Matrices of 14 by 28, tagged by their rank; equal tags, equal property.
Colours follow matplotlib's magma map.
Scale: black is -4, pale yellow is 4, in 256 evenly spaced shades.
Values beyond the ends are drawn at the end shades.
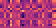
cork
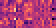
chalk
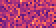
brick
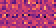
chalk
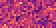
brick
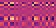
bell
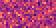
brick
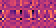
cork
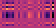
bell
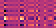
bell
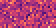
brick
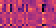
cork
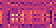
cork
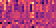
chalk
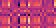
cork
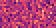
brick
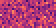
brick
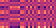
bell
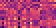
chalk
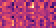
chalk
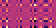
bell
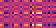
bell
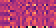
chalk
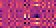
cork
